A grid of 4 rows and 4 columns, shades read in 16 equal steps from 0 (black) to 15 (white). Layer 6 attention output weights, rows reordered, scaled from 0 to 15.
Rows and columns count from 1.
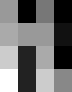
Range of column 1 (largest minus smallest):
6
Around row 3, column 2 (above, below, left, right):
9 2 12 10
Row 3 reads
12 2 10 0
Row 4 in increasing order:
2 8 12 15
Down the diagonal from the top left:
9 9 10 8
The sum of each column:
46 13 38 9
